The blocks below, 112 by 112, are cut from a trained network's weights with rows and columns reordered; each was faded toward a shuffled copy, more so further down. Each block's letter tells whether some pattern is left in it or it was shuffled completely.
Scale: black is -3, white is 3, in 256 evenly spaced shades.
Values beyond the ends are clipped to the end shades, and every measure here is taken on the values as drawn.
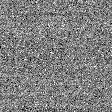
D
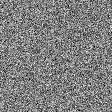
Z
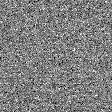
D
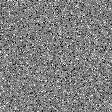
Z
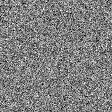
Z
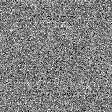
D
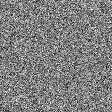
D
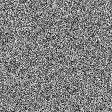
Z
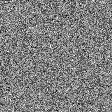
Z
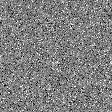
Z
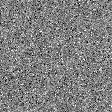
Z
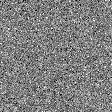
Z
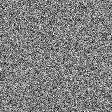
Z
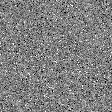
Z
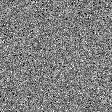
Z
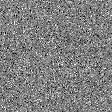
Z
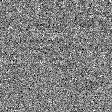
D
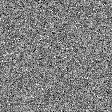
Z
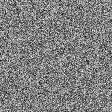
Z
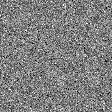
Z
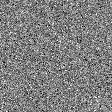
Z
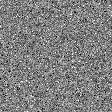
Z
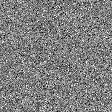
Z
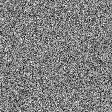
D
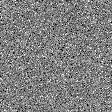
Z
